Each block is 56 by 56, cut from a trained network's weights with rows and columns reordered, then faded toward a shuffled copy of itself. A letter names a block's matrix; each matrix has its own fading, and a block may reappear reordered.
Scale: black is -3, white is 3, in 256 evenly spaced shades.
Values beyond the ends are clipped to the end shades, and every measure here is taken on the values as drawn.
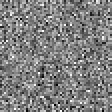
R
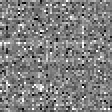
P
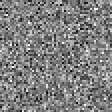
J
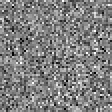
J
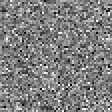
R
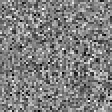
J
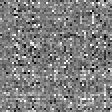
P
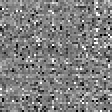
P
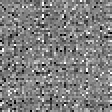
P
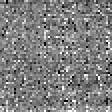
P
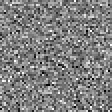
R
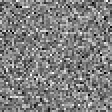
J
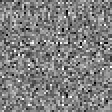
R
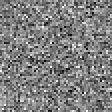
J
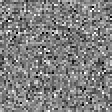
R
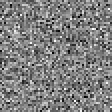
J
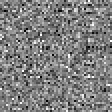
R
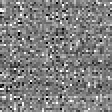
P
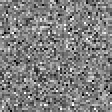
R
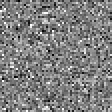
R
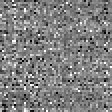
P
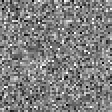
R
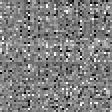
P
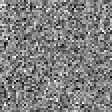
J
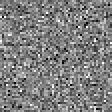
R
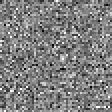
R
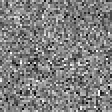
J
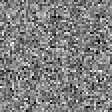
J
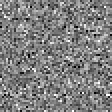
R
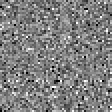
R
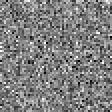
R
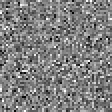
R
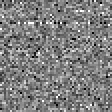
R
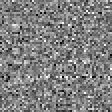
R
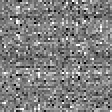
P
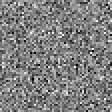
J
